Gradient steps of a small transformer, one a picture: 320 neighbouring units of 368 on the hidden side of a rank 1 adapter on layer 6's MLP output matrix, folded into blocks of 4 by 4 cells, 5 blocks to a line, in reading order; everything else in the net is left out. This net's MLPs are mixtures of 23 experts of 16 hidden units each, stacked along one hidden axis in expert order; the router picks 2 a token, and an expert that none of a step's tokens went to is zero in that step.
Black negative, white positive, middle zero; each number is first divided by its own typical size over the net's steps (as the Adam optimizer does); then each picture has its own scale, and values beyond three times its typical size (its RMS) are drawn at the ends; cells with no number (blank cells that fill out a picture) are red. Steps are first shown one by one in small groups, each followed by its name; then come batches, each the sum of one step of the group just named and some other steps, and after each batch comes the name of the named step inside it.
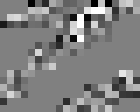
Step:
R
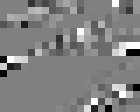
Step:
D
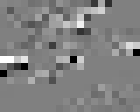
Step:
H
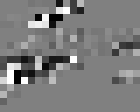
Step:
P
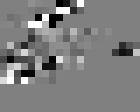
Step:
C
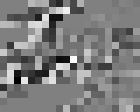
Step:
P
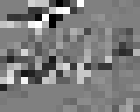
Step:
C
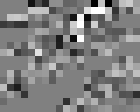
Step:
R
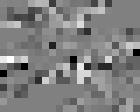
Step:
H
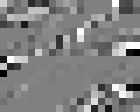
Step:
D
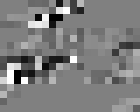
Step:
P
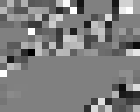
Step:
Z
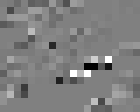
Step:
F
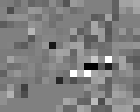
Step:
F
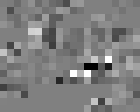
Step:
F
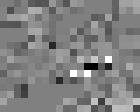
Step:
F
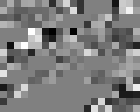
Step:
Z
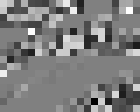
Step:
Z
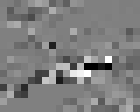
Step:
F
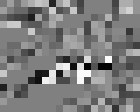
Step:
Z
